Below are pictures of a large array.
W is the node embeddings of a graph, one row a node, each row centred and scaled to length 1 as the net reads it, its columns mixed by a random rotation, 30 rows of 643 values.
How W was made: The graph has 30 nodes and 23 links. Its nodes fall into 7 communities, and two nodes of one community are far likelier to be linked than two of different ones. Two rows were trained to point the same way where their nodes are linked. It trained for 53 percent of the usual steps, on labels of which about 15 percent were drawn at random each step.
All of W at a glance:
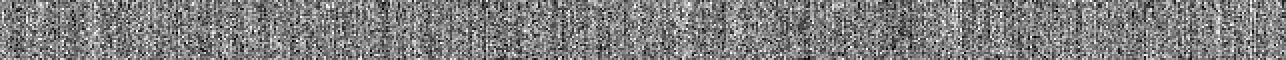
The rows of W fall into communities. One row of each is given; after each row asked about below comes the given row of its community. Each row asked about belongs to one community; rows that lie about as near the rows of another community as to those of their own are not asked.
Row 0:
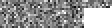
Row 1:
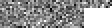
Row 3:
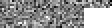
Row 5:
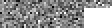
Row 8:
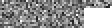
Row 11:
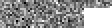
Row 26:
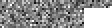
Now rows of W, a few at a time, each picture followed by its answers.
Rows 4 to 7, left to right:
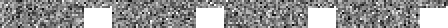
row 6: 8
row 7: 0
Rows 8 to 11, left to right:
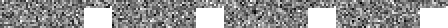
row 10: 26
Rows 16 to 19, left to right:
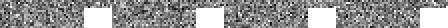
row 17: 26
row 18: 1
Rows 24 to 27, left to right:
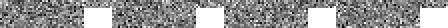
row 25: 11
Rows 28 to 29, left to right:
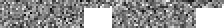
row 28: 5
